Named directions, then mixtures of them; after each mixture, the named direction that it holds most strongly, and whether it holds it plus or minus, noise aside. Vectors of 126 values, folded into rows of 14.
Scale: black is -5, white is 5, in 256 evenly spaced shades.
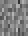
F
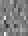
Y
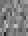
Y, minus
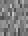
F, plus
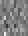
Y, plus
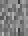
F, plus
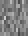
F, plus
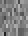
Y, minus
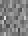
Y, plus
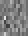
Y, plus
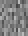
F, minus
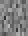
F, minus
